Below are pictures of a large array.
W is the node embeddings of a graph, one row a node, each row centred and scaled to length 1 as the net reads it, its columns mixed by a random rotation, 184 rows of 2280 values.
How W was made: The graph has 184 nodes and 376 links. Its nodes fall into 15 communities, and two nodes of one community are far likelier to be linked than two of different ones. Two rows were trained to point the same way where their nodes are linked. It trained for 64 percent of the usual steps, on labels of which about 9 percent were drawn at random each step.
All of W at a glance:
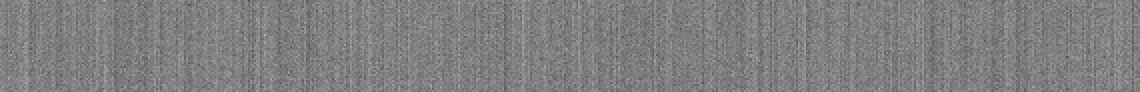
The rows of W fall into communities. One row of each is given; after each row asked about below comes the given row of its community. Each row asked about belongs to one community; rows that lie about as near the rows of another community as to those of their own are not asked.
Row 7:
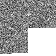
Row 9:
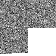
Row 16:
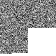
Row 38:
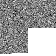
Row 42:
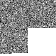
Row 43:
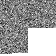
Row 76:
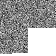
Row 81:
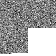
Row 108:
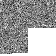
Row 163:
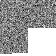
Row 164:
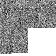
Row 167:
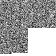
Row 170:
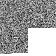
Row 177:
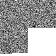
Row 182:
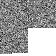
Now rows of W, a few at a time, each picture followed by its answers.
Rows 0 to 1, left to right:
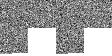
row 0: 16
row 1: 164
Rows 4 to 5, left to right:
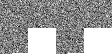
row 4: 9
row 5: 167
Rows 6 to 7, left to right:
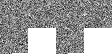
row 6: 7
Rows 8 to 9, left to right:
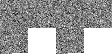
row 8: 38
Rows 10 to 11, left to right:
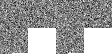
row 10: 163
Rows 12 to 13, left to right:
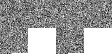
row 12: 76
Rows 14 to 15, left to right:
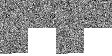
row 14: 42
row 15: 108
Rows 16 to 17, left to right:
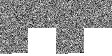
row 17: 38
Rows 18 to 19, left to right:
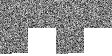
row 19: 170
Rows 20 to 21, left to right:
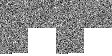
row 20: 42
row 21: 42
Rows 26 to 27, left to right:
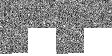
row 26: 164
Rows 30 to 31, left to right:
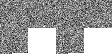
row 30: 42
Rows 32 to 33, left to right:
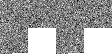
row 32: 163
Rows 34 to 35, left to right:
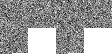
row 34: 42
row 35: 76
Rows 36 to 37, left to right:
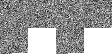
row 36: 43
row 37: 43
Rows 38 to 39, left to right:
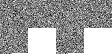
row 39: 177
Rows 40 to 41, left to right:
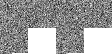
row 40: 163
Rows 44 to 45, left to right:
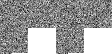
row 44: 167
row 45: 164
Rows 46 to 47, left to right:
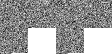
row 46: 167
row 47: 108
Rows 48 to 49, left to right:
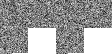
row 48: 108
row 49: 76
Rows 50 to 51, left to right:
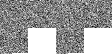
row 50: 177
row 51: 170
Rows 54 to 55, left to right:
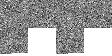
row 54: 43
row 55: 43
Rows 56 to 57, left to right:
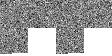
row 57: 42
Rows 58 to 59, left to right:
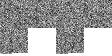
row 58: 164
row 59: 170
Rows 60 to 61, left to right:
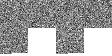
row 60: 167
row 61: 42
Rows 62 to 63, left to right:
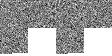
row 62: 182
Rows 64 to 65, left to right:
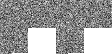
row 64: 167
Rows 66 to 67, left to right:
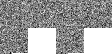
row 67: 182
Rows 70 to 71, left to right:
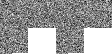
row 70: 108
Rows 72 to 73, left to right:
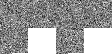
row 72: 43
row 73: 108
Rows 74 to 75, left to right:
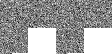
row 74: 163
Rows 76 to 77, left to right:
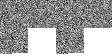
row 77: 43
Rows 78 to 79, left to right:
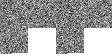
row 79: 38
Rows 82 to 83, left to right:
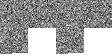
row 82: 163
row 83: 182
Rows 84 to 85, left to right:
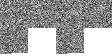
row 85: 42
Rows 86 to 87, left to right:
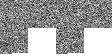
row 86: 177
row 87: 43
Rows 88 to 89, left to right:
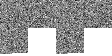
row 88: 163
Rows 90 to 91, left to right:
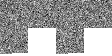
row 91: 177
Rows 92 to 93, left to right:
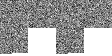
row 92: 76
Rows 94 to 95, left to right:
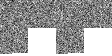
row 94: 76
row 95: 163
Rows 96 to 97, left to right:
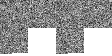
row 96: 76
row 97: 42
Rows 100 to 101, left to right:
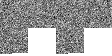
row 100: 108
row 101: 42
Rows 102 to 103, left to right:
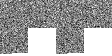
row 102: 170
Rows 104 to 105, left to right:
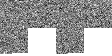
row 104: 177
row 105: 43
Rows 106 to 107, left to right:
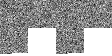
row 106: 81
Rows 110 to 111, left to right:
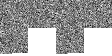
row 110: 182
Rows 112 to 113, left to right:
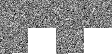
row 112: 9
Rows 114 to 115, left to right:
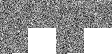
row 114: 108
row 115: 164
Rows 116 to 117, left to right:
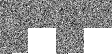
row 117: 164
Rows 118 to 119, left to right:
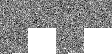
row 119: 81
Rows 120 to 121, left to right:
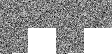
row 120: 164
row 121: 7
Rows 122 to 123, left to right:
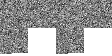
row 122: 42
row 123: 108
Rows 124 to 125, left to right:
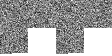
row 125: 177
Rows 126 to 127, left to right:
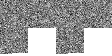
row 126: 43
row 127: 9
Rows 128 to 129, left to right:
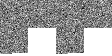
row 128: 164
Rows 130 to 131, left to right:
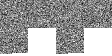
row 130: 182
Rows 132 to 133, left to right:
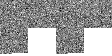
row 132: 38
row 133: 16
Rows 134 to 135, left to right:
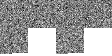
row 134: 163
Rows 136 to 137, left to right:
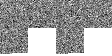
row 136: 170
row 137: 38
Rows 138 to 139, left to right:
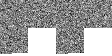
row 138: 81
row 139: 38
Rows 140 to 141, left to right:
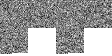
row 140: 43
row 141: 182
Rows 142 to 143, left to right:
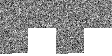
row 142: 108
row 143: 170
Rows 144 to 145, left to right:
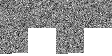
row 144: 81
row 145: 163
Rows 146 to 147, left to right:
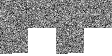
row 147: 167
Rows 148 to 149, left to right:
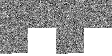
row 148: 16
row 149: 177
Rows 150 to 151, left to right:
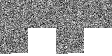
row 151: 43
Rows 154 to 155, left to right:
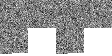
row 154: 163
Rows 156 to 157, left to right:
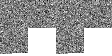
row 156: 182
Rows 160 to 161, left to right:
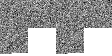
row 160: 81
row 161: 16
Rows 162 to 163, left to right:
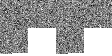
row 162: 164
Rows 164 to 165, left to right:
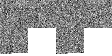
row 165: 9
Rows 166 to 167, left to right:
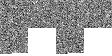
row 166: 81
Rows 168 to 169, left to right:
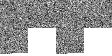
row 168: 108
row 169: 16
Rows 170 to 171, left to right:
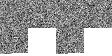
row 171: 163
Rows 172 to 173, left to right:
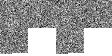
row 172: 170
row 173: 7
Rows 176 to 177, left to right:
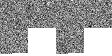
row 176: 108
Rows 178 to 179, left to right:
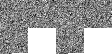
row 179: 9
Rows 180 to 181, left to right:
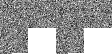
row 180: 38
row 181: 164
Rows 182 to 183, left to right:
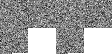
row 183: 167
